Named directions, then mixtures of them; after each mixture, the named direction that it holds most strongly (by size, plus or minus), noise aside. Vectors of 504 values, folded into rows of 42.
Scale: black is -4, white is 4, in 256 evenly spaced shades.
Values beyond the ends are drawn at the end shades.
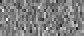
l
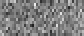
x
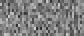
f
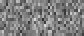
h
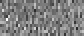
l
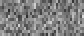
h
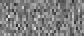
f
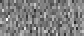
l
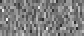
l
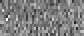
l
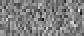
l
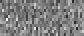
l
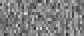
f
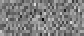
h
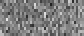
x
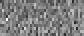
l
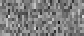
f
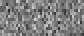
h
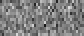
x
